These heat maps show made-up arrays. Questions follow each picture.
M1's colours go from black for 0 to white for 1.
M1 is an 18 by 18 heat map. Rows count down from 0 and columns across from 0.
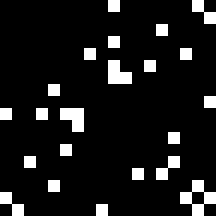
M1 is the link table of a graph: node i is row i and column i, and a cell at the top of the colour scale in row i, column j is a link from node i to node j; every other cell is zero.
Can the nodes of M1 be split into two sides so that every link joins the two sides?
yes
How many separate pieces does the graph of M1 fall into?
2
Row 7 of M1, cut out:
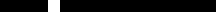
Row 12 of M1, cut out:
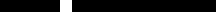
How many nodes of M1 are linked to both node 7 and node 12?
0
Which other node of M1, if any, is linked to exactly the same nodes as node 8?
node 1
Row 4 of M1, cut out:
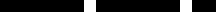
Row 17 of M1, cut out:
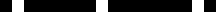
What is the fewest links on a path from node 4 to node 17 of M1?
3
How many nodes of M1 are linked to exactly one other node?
8
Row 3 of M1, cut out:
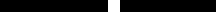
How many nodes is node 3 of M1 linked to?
1
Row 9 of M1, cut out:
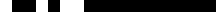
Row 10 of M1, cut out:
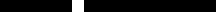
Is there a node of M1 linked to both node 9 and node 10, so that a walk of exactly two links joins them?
yes
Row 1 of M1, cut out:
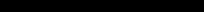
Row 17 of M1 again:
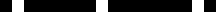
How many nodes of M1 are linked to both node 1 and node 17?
0
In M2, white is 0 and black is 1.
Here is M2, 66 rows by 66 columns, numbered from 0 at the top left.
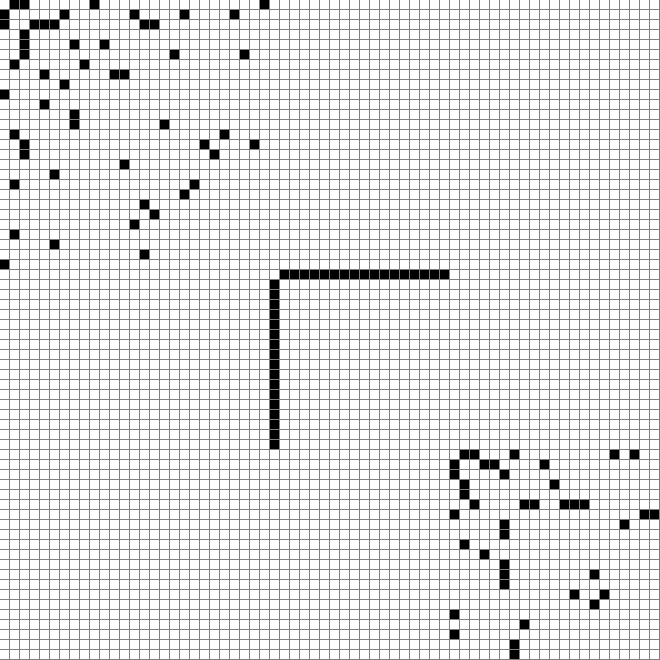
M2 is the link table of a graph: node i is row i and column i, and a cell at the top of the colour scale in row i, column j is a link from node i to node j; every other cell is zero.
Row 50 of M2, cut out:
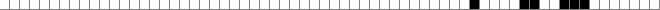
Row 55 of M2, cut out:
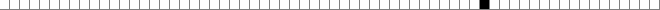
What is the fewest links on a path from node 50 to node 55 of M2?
5
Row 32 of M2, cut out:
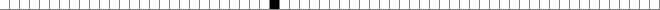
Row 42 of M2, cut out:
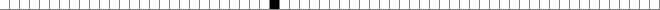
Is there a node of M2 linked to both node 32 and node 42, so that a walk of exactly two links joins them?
yes
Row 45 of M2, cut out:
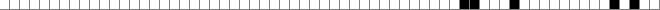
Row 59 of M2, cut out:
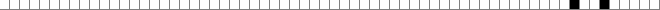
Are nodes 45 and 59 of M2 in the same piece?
yes
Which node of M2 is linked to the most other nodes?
node 27
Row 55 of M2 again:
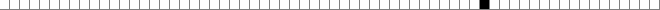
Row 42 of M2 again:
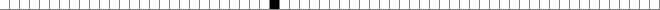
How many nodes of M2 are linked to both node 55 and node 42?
0
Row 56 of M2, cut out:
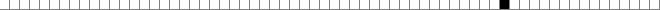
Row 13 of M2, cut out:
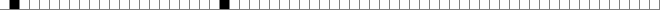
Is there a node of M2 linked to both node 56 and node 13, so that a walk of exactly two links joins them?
no
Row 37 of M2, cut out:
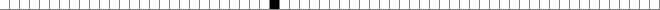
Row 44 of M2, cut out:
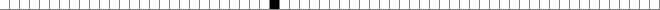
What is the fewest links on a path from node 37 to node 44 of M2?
2
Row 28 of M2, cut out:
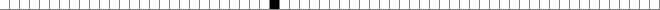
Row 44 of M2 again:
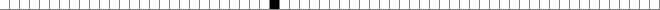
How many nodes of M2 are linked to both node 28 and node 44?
1
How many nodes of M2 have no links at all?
0
